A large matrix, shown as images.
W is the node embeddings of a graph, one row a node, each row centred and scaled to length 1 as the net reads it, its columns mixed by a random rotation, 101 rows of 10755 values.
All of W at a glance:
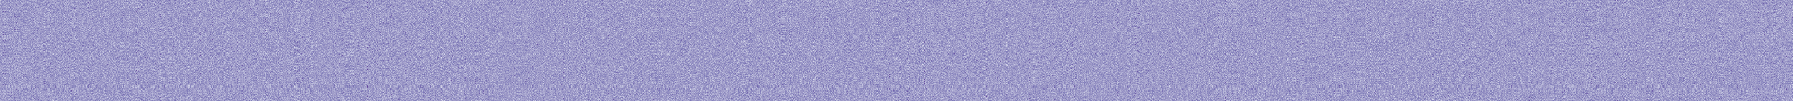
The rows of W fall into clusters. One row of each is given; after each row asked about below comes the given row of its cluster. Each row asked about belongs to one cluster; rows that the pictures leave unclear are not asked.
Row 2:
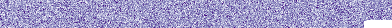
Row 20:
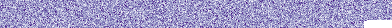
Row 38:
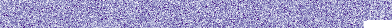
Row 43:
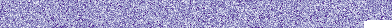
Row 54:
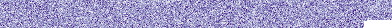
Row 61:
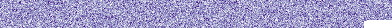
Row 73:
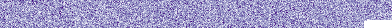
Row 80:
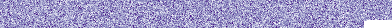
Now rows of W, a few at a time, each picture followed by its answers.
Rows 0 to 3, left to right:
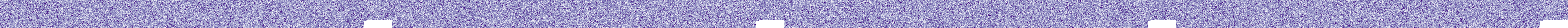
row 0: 54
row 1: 43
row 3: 54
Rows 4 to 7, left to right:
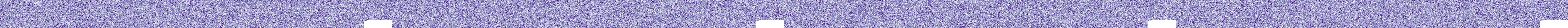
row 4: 43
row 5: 20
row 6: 38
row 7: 2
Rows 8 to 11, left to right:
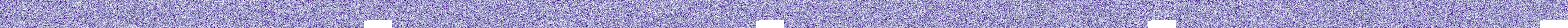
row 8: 61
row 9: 20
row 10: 38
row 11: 73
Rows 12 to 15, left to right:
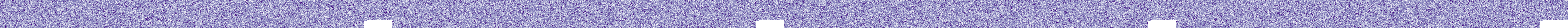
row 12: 20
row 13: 80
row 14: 54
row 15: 80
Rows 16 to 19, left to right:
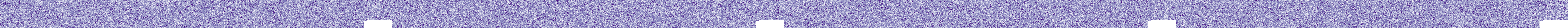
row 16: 54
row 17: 20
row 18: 38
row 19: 38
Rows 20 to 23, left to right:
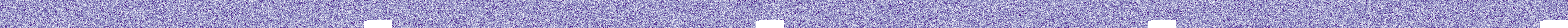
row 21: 38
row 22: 20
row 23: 43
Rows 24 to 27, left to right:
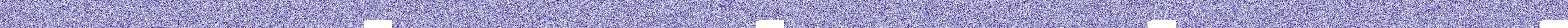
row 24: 73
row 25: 20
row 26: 38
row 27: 80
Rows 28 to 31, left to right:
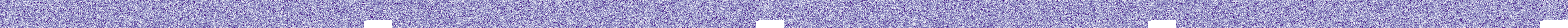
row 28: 2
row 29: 54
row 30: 2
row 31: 54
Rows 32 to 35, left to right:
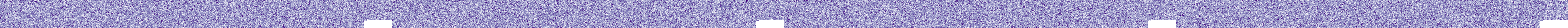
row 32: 73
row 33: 20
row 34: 73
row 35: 38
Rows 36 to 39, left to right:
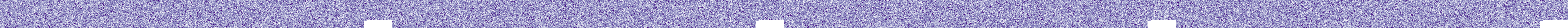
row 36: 80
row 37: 80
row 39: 20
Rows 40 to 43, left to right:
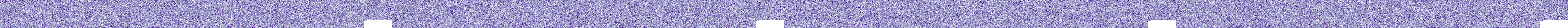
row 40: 73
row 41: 73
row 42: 61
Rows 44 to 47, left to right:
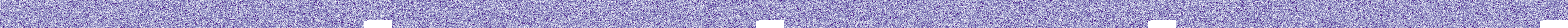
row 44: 38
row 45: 61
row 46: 61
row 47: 2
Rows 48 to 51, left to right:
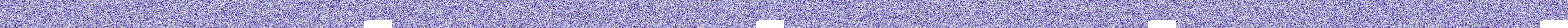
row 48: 20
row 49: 73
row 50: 61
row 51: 80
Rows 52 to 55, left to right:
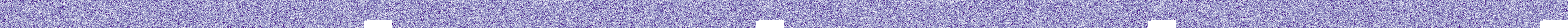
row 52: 73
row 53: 54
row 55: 73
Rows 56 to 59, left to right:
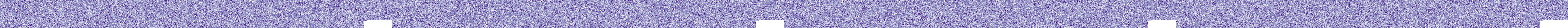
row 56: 20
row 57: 2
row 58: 80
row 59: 80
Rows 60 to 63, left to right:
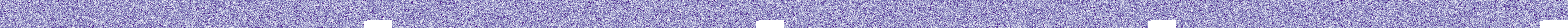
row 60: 43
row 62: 80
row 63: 20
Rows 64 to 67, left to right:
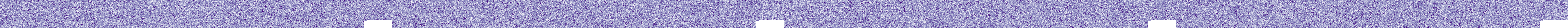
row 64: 61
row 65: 38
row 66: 2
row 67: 73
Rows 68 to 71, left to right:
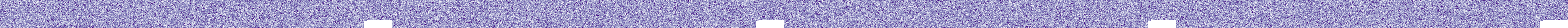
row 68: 43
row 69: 2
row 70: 73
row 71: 61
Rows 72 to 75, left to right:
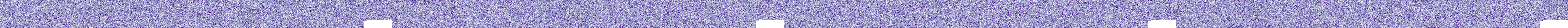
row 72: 80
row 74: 20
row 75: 43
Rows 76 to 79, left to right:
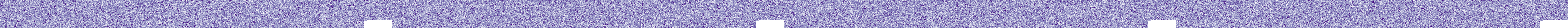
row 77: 80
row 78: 80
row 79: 61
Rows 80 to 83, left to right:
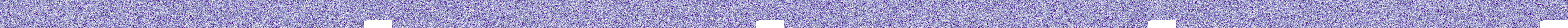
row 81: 61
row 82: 54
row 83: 61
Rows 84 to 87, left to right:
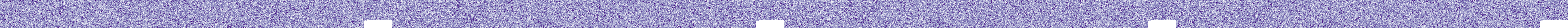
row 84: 73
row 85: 2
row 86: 2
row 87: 2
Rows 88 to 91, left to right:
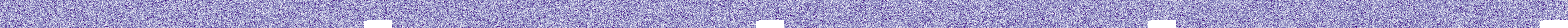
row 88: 20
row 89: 20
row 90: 38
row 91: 38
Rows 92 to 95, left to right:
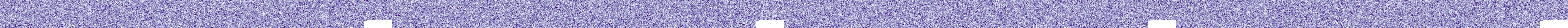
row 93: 38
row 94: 80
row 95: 20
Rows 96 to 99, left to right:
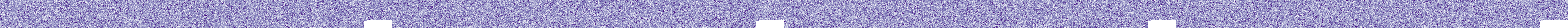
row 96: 2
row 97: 54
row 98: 80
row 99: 2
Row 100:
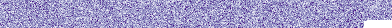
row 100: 54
